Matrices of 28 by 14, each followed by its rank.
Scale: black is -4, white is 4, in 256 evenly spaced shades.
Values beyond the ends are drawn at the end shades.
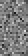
full rank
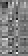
two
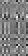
two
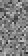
full rank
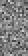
full rank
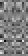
two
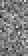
full rank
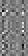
two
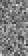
full rank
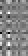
two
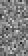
full rank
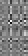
two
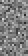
full rank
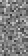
full rank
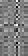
two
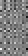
two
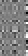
two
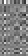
two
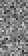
full rank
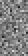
full rank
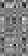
two
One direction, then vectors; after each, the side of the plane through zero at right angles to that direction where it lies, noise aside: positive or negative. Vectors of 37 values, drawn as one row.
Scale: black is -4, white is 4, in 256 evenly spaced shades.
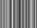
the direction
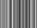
positive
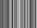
negative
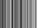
negative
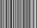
positive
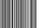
negative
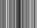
positive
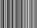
negative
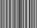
positive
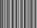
negative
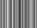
positive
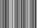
negative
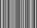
positive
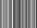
positive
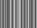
negative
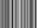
negative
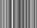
positive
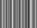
positive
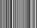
positive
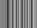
negative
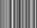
positive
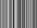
positive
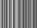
positive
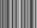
negative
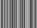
negative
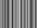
negative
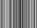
positive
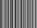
negative
